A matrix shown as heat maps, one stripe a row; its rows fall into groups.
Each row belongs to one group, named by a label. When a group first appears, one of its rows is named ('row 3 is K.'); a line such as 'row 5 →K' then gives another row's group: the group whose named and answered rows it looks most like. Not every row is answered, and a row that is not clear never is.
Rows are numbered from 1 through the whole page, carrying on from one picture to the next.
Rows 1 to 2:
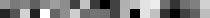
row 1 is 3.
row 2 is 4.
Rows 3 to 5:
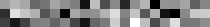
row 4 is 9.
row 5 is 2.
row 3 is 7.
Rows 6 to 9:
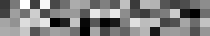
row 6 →4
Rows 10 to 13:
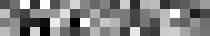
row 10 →4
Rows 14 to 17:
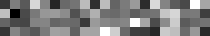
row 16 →2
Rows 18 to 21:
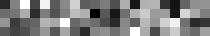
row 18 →4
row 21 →2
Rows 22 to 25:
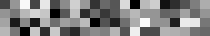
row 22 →4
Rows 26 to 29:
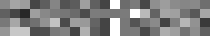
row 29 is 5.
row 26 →5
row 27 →2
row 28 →5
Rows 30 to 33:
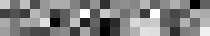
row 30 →7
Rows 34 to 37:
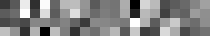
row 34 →4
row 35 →4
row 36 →2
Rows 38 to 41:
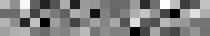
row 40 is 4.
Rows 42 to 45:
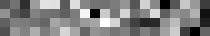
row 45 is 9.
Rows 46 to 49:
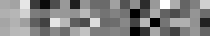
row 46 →5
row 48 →7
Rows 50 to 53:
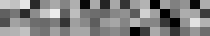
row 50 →7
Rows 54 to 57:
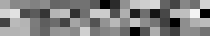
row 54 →3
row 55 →7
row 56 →9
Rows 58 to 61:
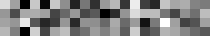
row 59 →3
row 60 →5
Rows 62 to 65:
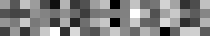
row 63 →2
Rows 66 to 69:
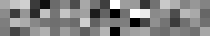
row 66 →5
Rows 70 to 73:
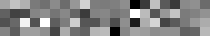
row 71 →2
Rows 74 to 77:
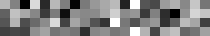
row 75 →9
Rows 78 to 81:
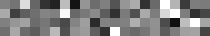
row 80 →9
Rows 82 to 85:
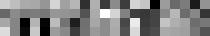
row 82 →7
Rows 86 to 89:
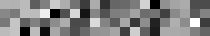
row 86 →7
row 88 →7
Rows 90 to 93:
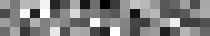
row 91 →4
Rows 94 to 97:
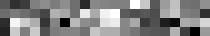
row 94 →2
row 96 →9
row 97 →9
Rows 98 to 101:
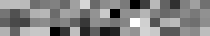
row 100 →2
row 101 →3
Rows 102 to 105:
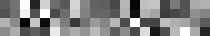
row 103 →4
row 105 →7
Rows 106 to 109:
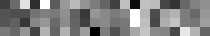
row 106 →4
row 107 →2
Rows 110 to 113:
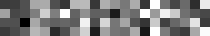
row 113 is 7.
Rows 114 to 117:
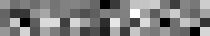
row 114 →3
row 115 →2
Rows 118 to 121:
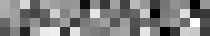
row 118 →7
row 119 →7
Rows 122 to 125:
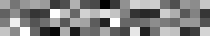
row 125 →5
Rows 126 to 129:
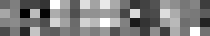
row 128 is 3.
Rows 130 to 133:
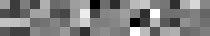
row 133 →2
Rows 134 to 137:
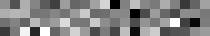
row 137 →4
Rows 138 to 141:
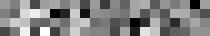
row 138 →7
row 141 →4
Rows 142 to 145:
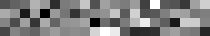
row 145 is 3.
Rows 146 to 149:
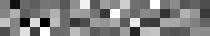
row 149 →4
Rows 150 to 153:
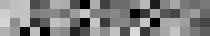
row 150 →7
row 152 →7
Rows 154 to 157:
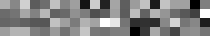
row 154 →7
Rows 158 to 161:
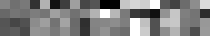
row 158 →3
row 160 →2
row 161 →2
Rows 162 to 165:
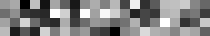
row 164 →5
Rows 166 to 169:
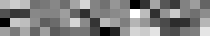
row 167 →2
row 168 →9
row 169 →3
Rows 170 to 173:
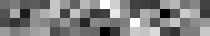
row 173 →3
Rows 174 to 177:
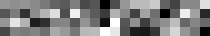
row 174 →3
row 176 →5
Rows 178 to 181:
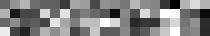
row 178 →9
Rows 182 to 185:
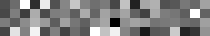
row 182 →4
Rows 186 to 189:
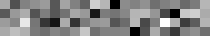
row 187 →9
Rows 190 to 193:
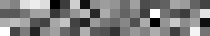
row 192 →7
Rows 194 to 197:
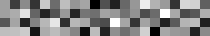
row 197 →7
